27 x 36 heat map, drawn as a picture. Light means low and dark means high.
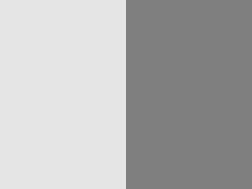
It is made of 1 by 2 panels. Panel 1,1: very low, flat. Panel 1,2: middling, flat.
